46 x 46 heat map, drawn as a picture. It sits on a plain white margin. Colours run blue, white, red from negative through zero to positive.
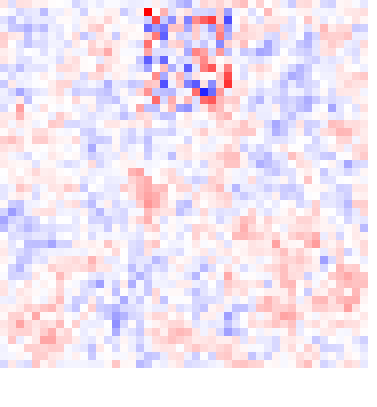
The distribution is heavy-tailed on both sides. Values change most from cell to cell in the top middle. On average the colour sits 50% of the way up the scale. An odd patch, rougher than its surroundings, sits in the top middle. There is no overall slope. The halves do not mirror each other.
